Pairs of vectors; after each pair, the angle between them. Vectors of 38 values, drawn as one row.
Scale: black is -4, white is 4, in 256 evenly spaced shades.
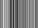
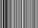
partly opposed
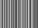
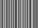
nearly parallel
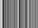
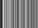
nearly opposite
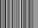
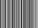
nearly parallel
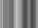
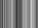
nearly opposite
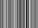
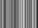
partly opposed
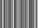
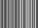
orthogonal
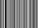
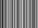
partly aligned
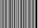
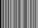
orthogonal
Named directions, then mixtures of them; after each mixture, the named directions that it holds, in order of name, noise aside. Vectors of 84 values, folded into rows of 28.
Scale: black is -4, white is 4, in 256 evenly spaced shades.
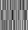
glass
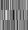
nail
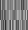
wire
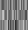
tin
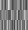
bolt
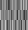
bolt, wire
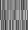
wire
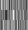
nail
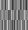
bolt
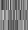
nail, tin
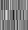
nail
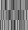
bolt, wire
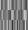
bolt, glass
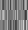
glass, tin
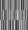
tin, wire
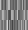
bolt, tin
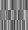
bolt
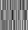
glass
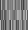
wire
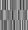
bolt, glass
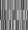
wire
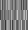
bolt, wire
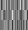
glass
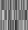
tin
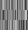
glass, tin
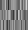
bolt, nail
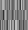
tin, wire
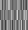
bolt, wire
